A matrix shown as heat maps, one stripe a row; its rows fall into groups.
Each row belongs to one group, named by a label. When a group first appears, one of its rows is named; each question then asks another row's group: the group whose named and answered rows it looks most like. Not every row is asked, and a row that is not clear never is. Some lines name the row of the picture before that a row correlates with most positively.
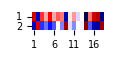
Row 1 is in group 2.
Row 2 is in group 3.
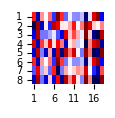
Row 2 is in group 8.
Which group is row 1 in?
2
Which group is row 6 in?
2
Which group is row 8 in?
3
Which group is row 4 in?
2
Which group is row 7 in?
3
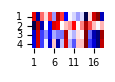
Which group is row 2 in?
8
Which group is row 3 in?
3
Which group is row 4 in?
3
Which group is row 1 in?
2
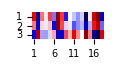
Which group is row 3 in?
3
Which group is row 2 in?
2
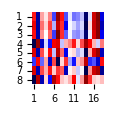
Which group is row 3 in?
2
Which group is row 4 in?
8
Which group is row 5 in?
2
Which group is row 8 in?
8
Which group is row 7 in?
2
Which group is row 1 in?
2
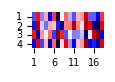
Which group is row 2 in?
3
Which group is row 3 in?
2
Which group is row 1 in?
3
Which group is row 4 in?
3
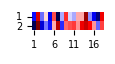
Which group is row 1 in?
3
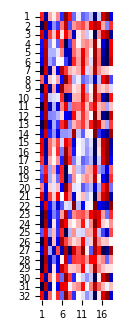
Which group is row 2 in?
8
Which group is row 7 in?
8
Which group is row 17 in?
2
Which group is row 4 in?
3
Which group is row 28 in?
8
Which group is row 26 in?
8
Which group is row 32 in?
2
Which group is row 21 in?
2
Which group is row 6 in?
3
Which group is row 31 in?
8
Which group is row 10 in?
3
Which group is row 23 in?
8
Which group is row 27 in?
3
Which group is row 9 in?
8
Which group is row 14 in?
3
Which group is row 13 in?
8
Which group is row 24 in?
8
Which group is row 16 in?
2
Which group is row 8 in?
2
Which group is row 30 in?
2
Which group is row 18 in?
3
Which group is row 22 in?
3
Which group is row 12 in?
3
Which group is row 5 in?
3
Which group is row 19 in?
3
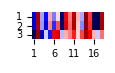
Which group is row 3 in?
8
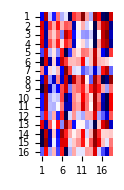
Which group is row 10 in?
3
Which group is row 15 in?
8
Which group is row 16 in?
3
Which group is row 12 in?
3
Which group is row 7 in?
2
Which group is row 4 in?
2
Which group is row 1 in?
3
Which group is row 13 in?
2
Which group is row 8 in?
3
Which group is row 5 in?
3
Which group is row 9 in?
8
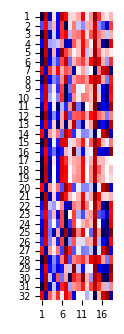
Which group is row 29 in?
3
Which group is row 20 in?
2
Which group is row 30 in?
3
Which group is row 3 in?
8
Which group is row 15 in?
8
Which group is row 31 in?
8
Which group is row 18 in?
8
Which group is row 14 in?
2
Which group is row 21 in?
8
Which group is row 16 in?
3
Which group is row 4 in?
3
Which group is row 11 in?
3
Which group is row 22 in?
3
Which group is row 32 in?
2
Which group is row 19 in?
8
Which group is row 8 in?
8
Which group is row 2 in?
3
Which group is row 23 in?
3
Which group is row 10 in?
3
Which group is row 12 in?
8
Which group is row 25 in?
3
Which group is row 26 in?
3
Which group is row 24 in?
3
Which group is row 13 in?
3
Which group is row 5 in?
8
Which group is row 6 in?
8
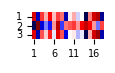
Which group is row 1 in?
2
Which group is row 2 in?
8
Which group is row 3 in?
2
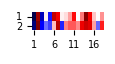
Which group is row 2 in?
8
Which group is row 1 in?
8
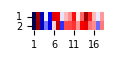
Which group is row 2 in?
8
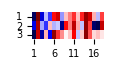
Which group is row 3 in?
8
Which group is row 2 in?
3
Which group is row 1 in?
8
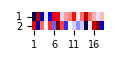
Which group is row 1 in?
8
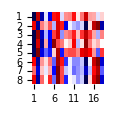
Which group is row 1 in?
8
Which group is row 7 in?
2
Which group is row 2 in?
2
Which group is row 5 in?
8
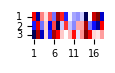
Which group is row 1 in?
2
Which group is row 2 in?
3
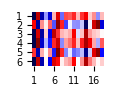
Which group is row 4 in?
8
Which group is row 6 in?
8
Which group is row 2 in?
2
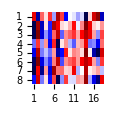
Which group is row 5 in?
3
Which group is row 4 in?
3
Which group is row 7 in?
8
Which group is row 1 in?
2
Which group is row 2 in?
8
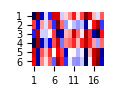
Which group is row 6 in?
2
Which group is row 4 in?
8
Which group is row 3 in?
3
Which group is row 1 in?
8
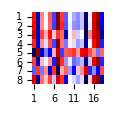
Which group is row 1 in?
2
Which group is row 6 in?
2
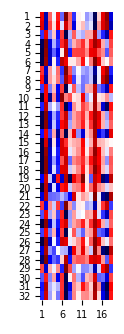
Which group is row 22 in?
2
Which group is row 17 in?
8
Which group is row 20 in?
8
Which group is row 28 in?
8
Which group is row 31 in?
3
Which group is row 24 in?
8
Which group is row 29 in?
2
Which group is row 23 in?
3
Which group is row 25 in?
3
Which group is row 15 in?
8
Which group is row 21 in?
3
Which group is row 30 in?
3
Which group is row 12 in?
8
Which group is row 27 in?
3
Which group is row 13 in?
8
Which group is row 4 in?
8
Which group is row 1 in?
2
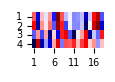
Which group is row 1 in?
2
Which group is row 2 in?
2
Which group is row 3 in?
3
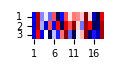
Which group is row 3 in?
3
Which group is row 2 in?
3
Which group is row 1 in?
3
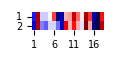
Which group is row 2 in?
3
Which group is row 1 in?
3
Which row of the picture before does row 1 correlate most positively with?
1
